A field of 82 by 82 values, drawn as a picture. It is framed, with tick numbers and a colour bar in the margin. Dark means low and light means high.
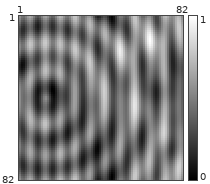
The histogram is bell-shaped. Concentric rings centre on the middle left. Upright stripes repeat 11 times across the table. The top right is the ninth with the highest average.
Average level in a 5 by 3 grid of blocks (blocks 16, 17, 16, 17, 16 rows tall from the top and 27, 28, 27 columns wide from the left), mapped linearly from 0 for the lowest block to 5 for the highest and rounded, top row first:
2 2 5 | 2 3 2 | 0 2 2 | 1 1 3 | 1 0 4
